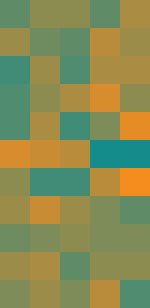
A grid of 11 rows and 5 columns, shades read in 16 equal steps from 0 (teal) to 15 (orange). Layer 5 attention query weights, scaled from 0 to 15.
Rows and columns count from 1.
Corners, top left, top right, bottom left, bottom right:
5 10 7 4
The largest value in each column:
13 12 11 13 15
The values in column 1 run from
3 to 13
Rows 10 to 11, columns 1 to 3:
9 10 5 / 7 9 7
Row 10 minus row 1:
4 2 -3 3 -2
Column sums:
77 94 73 90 90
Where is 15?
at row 7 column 5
